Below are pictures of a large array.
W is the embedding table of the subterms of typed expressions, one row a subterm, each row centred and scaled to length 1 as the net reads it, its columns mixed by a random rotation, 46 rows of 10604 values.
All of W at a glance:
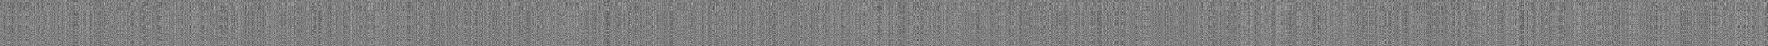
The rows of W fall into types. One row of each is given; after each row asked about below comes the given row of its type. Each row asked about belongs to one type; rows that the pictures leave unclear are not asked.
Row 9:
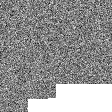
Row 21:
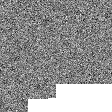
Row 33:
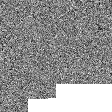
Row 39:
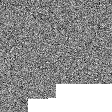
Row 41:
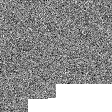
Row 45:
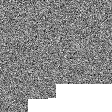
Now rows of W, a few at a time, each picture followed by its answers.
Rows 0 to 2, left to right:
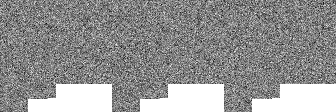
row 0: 9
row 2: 39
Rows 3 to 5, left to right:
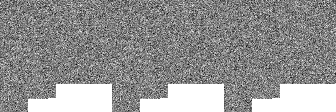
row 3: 39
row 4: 39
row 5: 39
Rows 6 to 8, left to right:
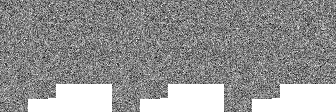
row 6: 9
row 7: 9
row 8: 9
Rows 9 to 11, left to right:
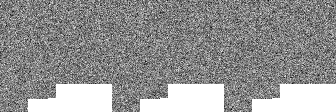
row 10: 45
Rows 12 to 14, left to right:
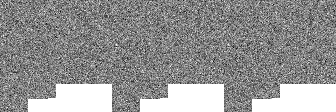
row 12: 41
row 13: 33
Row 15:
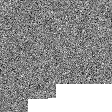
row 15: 21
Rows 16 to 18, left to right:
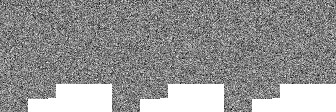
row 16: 39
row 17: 45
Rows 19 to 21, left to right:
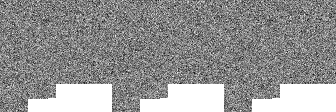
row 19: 21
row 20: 41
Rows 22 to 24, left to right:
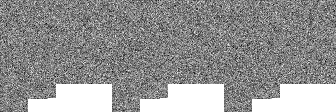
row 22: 9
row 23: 41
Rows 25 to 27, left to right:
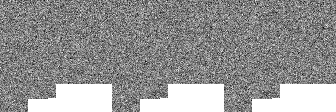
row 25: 45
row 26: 45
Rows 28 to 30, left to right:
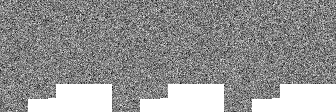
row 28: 21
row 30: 9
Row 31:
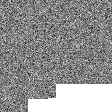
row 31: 45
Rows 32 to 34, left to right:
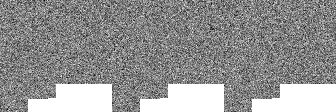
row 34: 9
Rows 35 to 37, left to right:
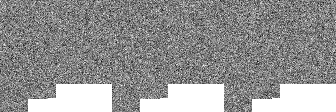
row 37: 45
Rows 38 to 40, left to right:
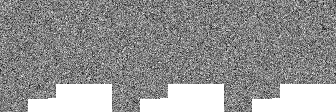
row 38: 21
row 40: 33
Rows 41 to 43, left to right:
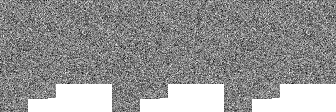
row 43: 41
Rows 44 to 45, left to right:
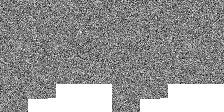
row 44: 33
